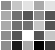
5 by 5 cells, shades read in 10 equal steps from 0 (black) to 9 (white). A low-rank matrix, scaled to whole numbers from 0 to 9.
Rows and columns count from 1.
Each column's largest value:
6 7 9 7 8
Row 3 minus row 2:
0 0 1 2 0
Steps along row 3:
down same up down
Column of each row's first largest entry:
3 1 4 3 3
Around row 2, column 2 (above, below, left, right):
7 4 6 3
